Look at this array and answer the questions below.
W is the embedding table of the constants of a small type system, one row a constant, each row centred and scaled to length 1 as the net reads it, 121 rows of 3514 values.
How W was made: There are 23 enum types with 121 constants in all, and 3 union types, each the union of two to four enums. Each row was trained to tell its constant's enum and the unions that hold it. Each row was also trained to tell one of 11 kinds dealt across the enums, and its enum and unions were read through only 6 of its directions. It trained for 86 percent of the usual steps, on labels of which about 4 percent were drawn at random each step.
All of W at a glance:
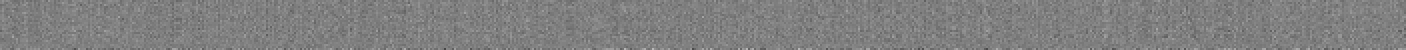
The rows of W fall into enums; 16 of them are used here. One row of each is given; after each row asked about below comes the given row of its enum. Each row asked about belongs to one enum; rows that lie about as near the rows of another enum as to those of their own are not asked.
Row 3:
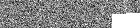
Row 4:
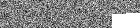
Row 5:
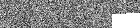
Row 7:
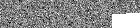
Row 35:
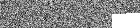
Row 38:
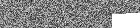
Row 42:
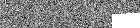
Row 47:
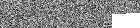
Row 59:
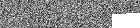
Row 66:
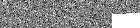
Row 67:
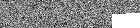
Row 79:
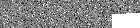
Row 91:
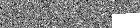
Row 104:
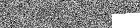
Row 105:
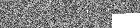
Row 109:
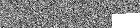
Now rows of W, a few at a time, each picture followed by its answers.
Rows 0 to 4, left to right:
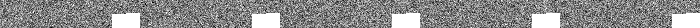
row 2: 3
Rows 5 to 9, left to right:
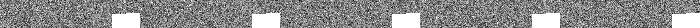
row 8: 42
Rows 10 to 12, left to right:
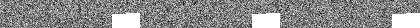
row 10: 7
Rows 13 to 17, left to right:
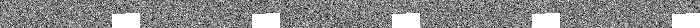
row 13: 109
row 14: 67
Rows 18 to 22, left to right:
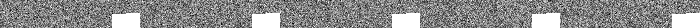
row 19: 7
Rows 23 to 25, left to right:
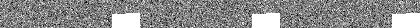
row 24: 79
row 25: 105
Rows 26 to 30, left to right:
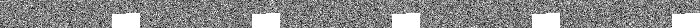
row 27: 67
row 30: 38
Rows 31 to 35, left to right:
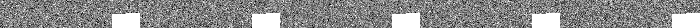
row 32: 67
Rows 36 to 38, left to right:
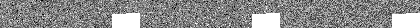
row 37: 66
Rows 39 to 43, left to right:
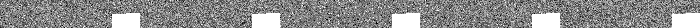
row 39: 79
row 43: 35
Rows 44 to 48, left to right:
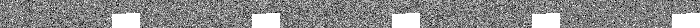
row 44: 5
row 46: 4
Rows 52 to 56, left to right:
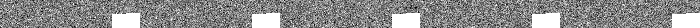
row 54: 35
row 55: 7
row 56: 38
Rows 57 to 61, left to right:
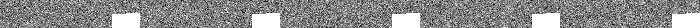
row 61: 38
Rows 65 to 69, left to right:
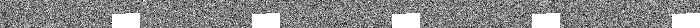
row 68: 3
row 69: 4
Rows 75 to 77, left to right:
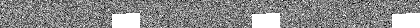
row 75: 66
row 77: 109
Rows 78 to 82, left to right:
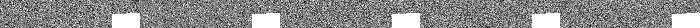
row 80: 5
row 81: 4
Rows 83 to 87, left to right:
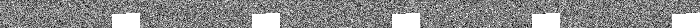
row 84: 4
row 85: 67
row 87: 7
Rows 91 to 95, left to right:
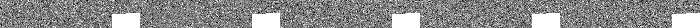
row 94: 66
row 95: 109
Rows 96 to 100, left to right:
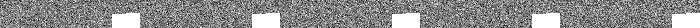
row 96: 109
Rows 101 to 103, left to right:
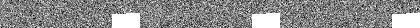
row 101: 79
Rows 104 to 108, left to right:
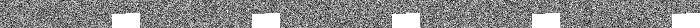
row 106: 7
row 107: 38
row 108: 5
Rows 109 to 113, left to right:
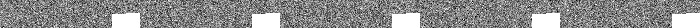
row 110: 67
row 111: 4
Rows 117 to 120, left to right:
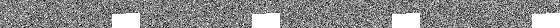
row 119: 38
